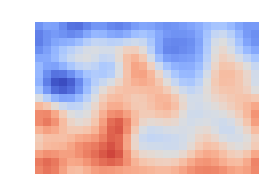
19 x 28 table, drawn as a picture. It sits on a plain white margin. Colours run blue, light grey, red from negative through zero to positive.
Grain: blotchy. Slope: up to the bottom. Lone odd cells: none. Roughest part: middle left.
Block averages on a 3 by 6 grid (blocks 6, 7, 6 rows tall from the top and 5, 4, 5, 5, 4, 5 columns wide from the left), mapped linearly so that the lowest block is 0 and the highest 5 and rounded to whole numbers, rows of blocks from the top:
012011 / 124323 / 555344
